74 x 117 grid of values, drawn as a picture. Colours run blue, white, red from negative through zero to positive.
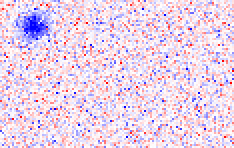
Odd rows or columns: none. Slope: none. Stripes: none. Ninth with the lowest average: top left. Average level on the scale: 50%. Dips: one, in the top left. Mirror symmetry: none.
